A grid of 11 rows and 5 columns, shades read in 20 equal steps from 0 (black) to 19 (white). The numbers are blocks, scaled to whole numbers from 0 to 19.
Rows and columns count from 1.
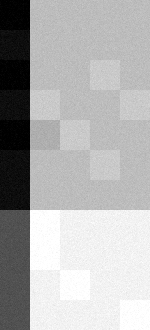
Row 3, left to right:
0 14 14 15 14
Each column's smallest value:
0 13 14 14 14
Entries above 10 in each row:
4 4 4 4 4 4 4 4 4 4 4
